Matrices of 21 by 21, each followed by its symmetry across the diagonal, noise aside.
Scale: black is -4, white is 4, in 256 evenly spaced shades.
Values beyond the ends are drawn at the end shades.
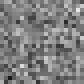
antisymmetric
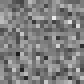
antisymmetric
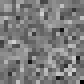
symmetric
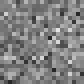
neither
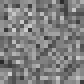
symmetric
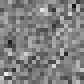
antisymmetric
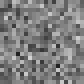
neither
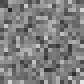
symmetric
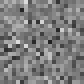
neither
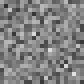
symmetric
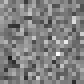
neither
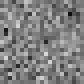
neither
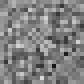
symmetric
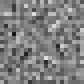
antisymmetric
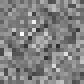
symmetric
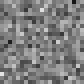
antisymmetric
